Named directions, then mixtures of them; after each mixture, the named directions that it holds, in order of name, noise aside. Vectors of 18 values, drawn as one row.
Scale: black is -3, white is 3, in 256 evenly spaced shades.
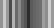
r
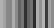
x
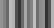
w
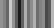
w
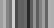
r, w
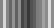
r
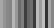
x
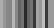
x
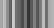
r, w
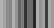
x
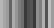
r, x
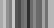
r, w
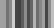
r, w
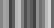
r, w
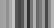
r, w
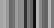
w, x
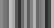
w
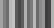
w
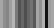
w, x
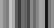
w, x
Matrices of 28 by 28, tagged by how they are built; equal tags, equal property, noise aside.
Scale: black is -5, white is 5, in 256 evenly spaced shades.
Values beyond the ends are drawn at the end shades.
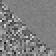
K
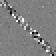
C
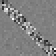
C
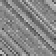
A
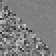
K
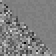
K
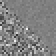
K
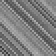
A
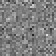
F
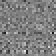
F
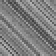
A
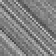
A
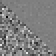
K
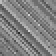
A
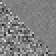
K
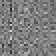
F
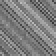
A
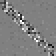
C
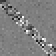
C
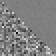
K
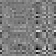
F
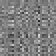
F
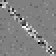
C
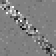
C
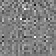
F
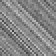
A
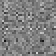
F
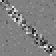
C
